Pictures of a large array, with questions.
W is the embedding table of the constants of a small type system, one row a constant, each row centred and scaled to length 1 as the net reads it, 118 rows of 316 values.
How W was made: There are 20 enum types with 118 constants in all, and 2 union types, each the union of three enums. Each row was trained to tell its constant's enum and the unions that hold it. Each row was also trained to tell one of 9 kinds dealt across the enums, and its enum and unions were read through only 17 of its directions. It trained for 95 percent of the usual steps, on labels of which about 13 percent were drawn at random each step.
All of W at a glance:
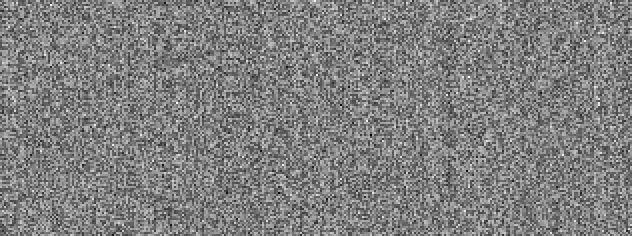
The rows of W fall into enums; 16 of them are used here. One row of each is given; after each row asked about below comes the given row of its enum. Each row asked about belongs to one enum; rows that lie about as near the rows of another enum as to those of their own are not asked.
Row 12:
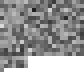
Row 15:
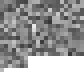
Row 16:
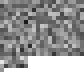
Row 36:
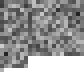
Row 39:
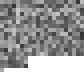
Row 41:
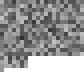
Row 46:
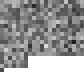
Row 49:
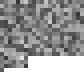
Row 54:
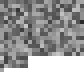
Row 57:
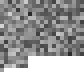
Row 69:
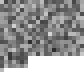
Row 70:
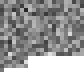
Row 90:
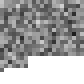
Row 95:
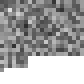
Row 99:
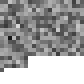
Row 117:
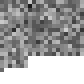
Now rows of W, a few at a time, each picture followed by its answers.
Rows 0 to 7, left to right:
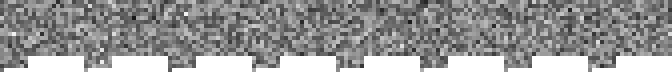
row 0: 70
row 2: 99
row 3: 57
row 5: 36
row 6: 39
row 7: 99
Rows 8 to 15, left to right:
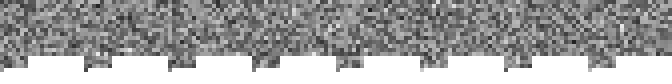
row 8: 49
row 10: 39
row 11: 36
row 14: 117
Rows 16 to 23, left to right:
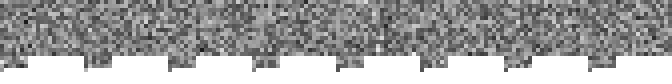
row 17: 69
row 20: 12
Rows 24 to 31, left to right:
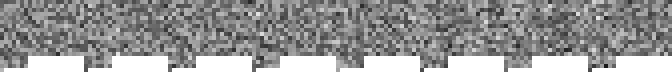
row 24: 41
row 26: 16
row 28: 41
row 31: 16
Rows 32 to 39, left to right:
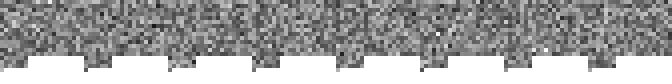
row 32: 36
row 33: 70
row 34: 90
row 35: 99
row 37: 16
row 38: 39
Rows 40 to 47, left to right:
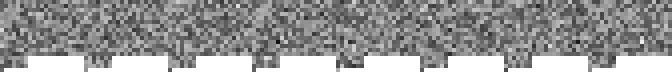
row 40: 12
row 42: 41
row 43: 12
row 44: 39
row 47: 41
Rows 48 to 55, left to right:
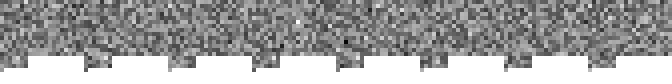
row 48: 46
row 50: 15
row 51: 46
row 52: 49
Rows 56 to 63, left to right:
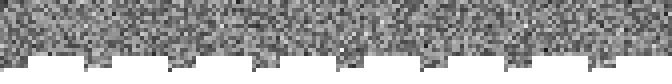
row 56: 36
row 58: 36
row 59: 49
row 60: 46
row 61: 49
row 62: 41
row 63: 16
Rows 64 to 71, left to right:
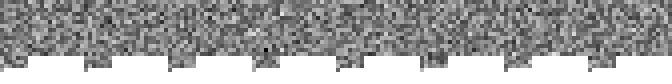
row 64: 15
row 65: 95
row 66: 90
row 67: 70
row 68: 99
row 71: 99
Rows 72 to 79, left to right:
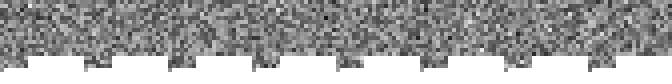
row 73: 46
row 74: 39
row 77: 49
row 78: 90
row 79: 95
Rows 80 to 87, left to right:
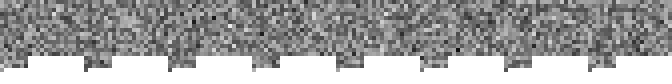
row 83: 54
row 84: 46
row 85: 99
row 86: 95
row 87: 12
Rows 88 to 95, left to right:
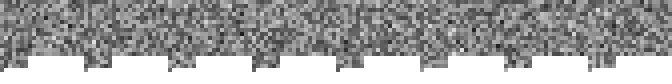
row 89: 57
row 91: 57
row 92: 12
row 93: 46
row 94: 15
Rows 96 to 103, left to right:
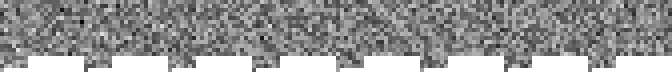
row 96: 15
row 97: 95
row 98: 70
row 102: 57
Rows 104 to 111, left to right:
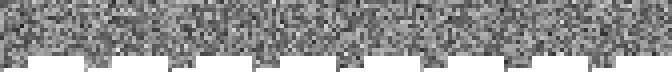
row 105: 41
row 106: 12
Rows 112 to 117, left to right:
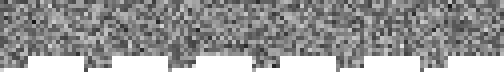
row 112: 36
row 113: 117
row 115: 15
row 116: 49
